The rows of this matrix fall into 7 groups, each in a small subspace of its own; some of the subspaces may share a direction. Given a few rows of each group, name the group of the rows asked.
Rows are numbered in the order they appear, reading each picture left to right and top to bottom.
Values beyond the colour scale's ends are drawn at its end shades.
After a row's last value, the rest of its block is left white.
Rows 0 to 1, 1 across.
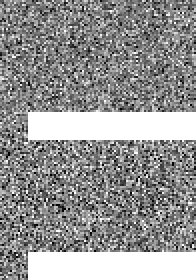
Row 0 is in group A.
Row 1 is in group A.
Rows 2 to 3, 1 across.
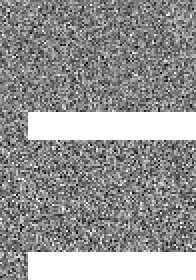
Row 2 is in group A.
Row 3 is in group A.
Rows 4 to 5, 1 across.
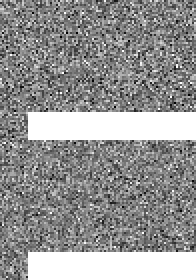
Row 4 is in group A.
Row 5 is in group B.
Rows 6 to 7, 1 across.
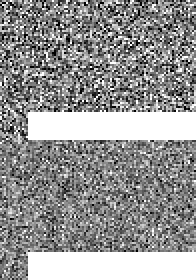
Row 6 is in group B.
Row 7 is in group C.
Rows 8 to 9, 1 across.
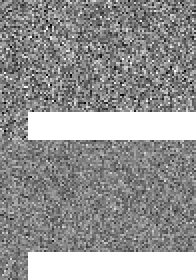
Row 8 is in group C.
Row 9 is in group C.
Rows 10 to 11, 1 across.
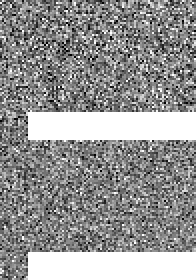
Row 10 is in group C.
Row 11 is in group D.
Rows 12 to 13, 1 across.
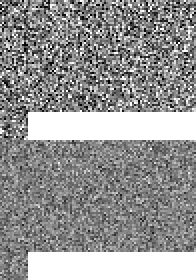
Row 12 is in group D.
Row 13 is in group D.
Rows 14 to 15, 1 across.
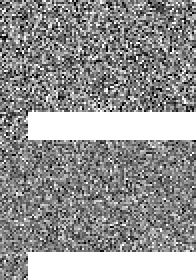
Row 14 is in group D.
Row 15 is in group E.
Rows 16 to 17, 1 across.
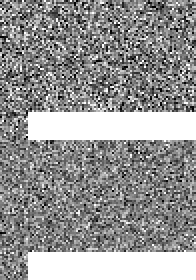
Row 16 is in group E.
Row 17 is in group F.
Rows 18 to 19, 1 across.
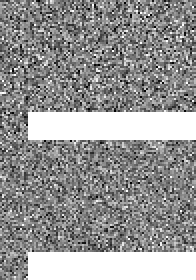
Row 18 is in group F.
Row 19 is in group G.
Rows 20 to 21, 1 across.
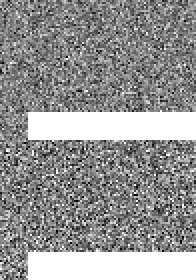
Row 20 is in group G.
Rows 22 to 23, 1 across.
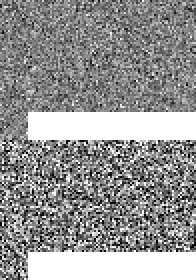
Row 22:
D
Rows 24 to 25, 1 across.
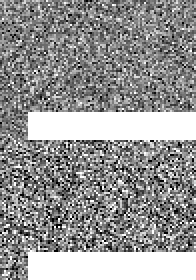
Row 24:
A
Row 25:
C
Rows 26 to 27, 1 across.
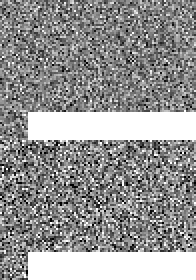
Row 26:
A
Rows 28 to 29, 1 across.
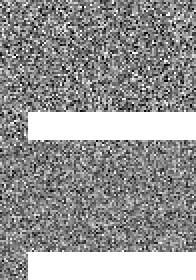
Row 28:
A
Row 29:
D
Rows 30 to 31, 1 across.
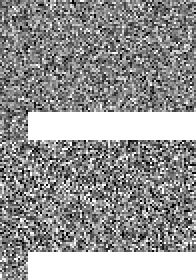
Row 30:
D
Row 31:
C
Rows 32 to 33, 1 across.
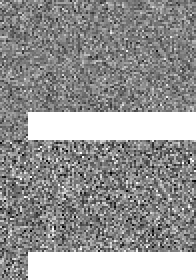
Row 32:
C
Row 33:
C
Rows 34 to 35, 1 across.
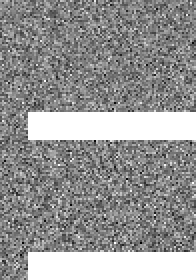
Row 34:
E
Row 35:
E
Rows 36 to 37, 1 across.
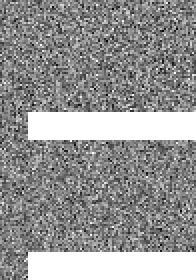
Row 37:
G
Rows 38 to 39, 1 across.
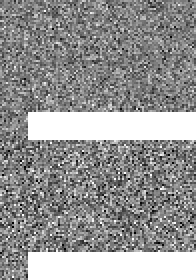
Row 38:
C
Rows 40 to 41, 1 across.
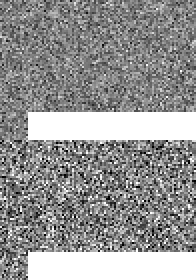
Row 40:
E
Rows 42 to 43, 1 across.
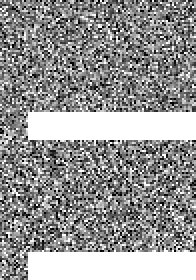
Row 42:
D
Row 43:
E
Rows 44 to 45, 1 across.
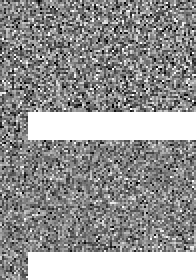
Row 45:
B
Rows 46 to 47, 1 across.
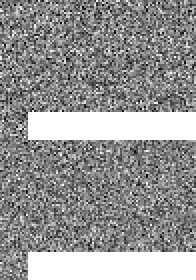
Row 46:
D
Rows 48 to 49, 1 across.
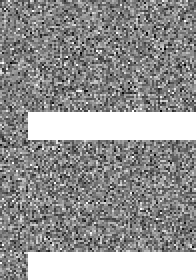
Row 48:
G
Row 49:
A
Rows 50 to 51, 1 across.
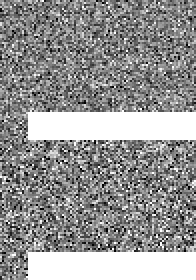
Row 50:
D
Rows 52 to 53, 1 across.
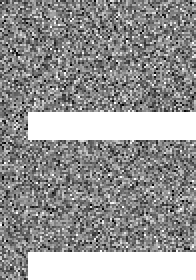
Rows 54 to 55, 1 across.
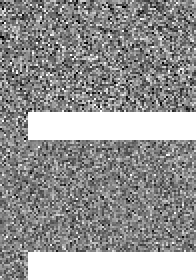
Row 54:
B
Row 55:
A
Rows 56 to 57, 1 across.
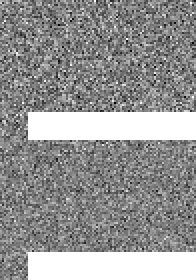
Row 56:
E
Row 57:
D
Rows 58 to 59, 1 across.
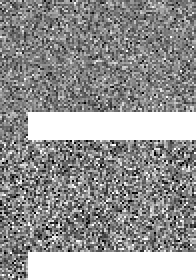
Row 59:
A
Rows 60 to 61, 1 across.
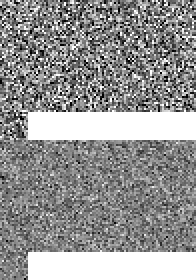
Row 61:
B
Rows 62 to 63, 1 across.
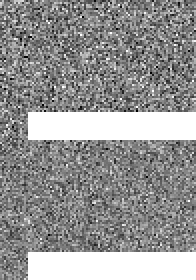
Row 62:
C
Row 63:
D
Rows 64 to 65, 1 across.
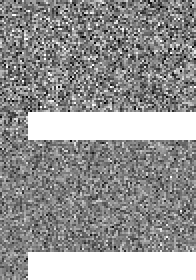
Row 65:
G
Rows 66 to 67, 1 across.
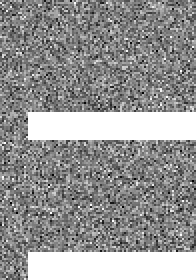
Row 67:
B
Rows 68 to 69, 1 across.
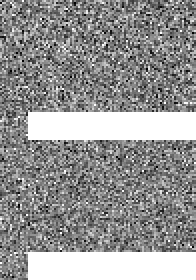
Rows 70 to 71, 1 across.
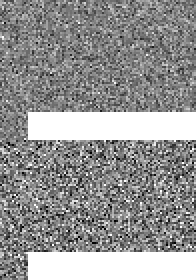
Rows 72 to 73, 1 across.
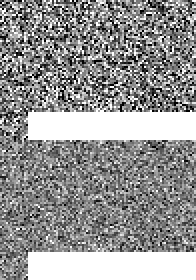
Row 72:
E
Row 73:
G
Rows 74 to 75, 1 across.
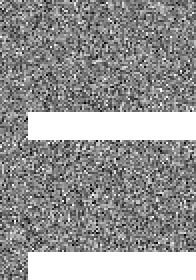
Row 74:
G
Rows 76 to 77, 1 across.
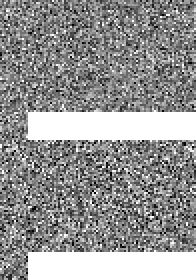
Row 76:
A
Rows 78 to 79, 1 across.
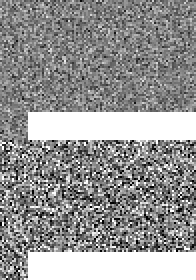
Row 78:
D
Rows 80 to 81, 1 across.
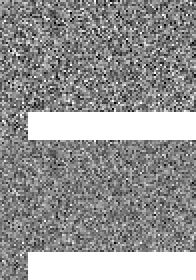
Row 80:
E
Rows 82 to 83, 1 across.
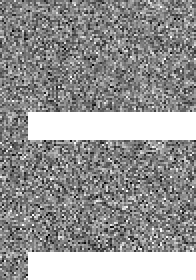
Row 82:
C
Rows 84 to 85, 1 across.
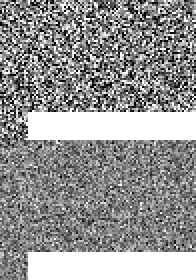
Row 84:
F
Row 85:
A
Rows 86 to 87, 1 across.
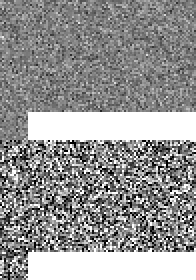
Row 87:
D
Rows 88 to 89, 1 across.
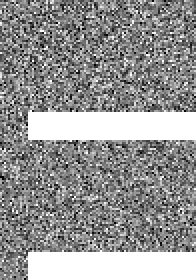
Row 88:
F
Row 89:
B
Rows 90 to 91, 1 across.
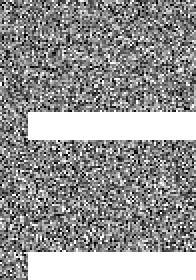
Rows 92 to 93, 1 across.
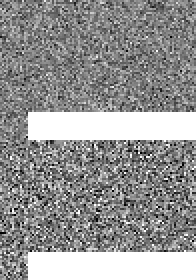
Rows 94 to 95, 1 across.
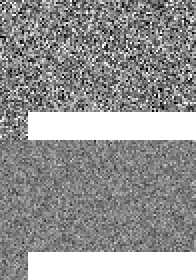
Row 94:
C
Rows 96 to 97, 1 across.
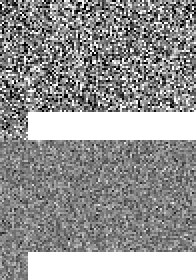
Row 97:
F
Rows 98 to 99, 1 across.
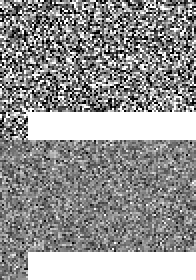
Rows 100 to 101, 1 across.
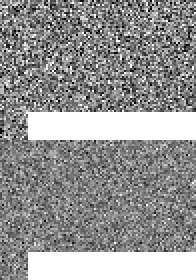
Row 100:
D
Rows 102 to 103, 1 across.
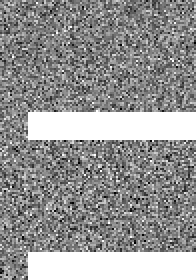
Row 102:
A
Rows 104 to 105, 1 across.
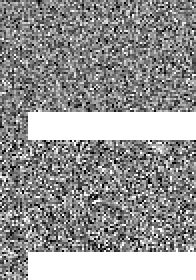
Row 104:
F
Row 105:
D
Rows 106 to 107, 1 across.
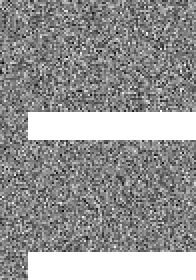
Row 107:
A
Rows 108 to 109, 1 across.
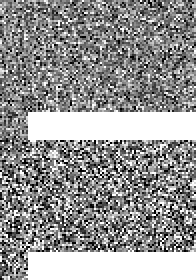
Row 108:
C
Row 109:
E
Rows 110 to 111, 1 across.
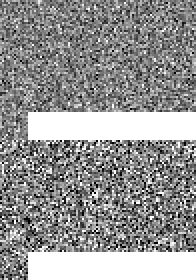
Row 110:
F
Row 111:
D
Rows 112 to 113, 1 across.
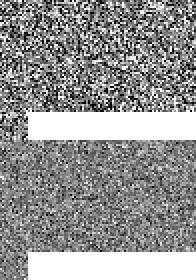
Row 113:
B
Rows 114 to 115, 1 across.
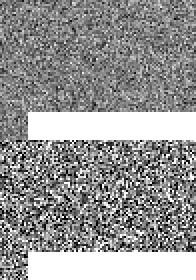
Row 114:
C
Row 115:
C
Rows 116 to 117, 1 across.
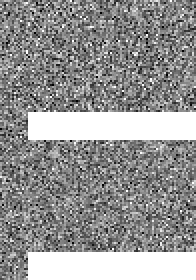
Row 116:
A
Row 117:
E
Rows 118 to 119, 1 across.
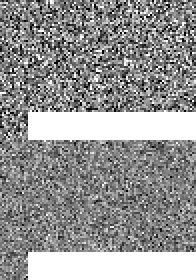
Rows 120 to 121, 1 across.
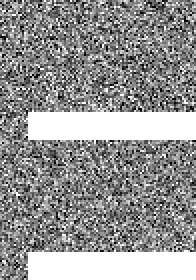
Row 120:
G
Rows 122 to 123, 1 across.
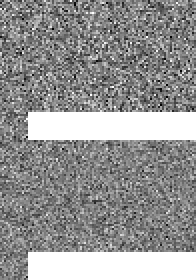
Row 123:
C
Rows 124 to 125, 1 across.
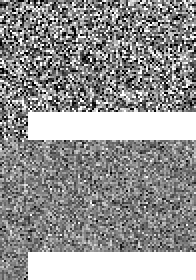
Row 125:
D
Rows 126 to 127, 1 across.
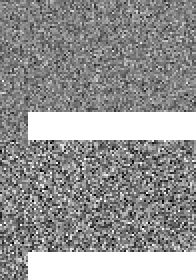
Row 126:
F
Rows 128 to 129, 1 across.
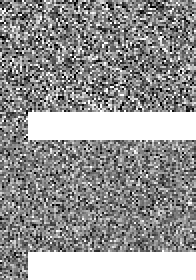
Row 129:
A
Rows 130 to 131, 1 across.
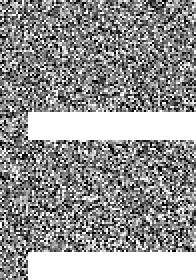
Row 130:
G
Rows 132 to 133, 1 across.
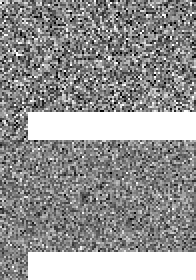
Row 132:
E
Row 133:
C
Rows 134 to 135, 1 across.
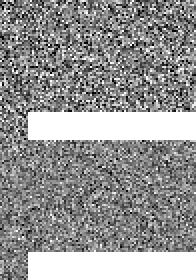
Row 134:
B
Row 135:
D
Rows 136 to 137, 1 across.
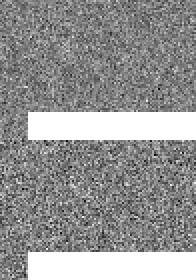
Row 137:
A
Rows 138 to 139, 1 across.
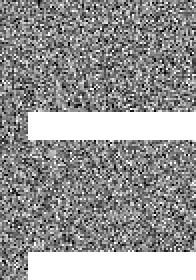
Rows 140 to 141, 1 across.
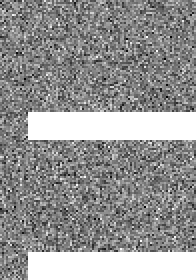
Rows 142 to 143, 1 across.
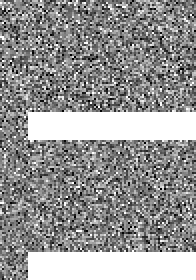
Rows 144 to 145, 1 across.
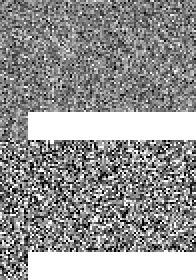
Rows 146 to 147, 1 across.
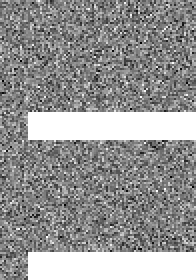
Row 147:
G
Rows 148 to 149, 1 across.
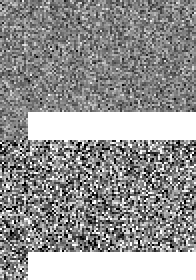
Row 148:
D
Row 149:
D
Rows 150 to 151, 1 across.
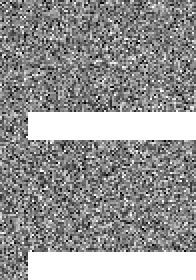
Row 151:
F
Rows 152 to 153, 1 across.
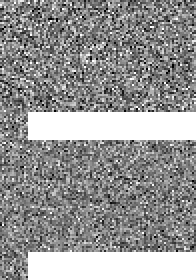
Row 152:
C
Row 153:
B
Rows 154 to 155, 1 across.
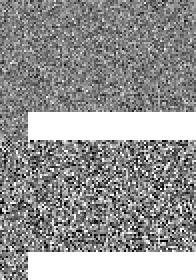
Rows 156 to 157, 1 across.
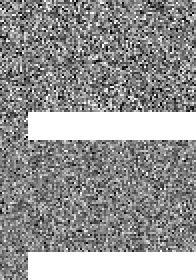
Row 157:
G
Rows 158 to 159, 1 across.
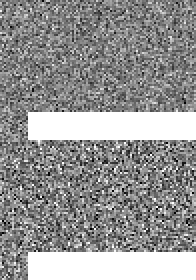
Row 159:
F
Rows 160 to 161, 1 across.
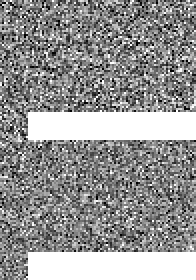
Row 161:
C
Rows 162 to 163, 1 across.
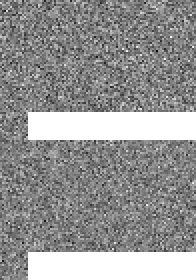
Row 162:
G
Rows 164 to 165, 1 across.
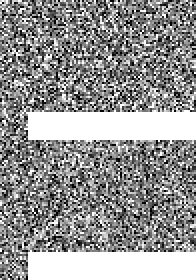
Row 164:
E
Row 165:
A
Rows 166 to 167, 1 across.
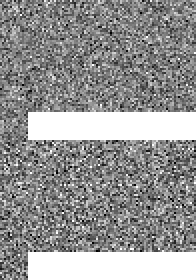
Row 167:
A
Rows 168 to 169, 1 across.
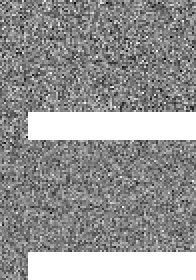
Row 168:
B
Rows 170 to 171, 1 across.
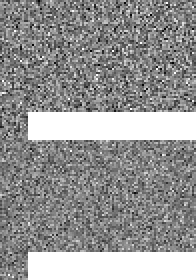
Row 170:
F
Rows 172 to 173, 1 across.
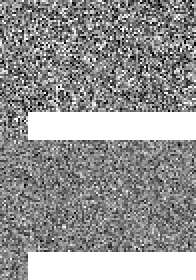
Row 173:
C
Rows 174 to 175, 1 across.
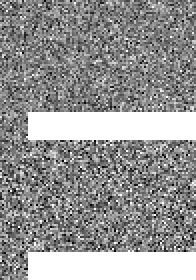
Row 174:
B
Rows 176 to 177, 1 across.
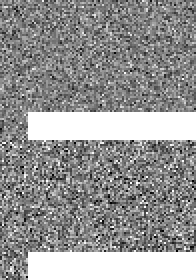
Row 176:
D
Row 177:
B
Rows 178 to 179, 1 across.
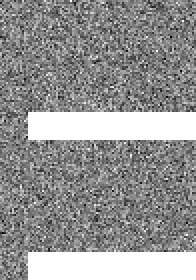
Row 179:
F
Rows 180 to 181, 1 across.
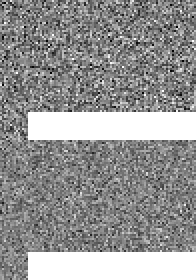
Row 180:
B
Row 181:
G
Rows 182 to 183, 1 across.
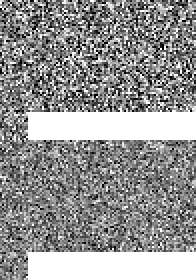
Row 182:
G
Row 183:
E
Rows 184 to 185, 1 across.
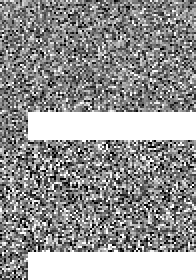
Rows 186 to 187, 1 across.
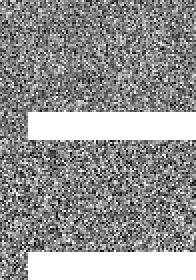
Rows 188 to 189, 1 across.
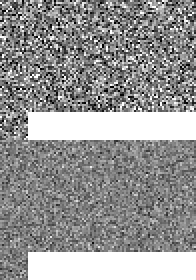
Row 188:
G
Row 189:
A
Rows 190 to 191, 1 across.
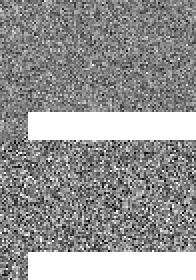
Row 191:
C
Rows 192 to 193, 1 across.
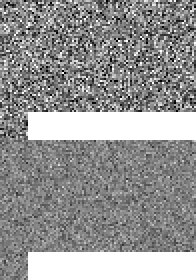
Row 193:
E
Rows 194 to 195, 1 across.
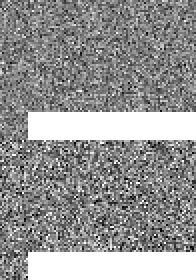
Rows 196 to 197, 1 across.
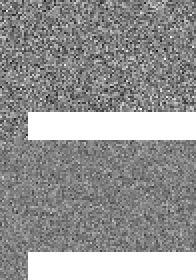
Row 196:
G
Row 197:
B
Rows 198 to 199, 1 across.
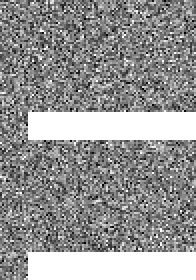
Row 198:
F
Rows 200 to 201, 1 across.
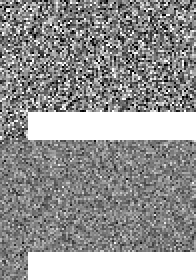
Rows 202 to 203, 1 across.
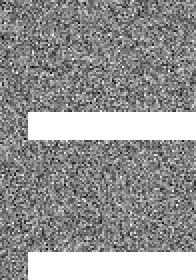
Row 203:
A
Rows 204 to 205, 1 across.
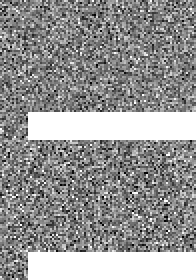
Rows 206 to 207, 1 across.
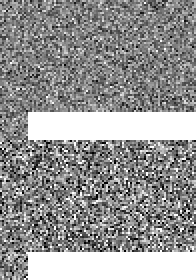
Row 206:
G
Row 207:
G
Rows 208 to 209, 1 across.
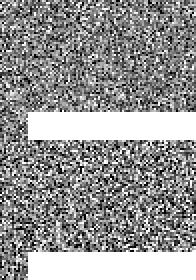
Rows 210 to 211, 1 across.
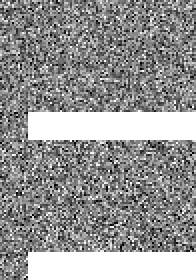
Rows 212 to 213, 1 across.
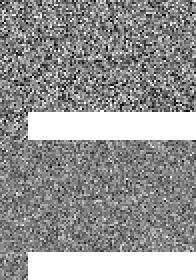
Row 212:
E
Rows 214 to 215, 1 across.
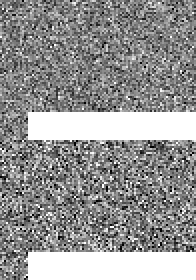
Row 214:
C
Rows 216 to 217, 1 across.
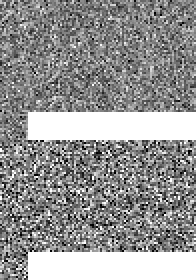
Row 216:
A
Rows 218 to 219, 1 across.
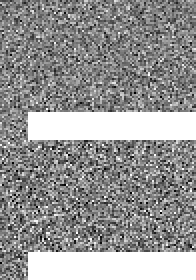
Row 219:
A
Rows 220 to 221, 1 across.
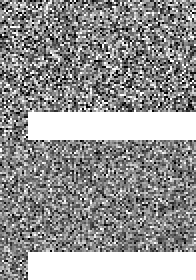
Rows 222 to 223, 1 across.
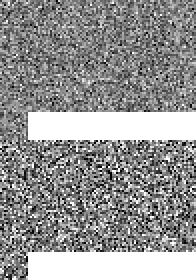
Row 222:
A
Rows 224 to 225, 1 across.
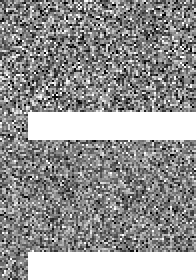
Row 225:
C
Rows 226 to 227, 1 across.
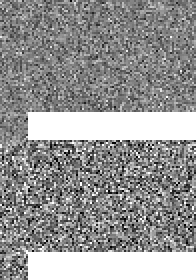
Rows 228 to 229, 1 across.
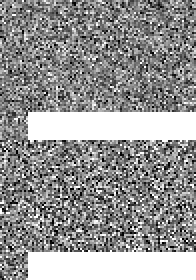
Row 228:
C
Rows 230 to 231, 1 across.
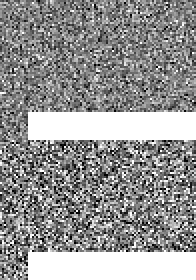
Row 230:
F
